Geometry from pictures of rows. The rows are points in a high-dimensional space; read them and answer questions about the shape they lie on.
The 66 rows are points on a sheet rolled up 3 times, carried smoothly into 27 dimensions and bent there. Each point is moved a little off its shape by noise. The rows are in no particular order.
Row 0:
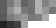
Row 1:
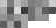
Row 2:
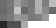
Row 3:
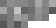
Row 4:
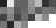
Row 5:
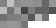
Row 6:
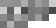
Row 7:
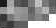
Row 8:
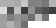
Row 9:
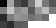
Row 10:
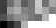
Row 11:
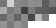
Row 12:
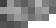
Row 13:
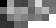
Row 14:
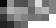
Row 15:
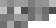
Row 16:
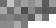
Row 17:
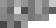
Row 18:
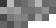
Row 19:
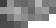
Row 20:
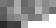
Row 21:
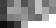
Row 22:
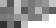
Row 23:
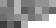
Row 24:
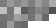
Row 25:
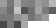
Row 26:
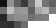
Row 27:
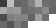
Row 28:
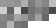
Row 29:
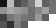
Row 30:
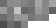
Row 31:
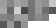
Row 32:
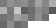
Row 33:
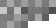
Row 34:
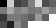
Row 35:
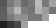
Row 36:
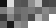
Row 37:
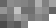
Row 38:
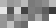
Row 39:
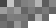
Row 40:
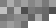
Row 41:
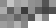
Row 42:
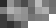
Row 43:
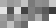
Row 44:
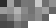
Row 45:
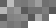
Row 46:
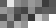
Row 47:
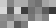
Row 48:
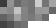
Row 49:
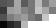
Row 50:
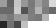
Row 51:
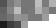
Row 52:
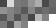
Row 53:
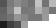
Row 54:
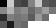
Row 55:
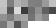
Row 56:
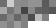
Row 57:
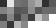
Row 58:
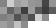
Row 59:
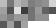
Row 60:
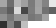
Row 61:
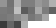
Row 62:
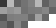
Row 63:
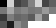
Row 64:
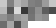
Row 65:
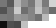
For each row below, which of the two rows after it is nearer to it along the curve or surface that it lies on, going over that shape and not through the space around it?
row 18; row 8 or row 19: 19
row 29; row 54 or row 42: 42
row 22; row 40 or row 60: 60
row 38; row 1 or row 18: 1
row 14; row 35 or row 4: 4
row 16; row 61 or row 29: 29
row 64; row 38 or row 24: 38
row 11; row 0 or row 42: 42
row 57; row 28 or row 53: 28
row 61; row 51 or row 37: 51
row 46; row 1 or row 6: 6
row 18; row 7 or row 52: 52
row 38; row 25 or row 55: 55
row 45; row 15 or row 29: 29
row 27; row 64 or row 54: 54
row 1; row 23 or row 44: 23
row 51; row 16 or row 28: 28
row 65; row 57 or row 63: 63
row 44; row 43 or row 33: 33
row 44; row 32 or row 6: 32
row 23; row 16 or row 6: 6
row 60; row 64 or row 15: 64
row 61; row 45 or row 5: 5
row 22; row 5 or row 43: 43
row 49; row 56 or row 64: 64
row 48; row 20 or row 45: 45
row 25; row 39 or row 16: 16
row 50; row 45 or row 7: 7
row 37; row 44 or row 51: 44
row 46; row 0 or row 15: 15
